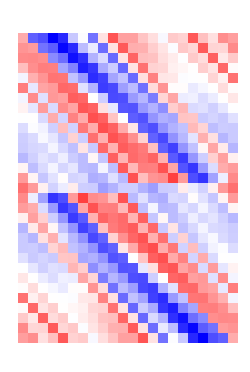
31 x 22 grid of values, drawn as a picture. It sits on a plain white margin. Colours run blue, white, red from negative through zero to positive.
The grain runs diagonally down to the right. A half turn leaves it unchanged. On average the colour sits 50% of the way up the scale. No overall slope runs across the table. There is no seam.
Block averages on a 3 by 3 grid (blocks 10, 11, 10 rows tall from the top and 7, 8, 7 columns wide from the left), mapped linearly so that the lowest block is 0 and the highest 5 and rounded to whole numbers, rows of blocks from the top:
203
050
302
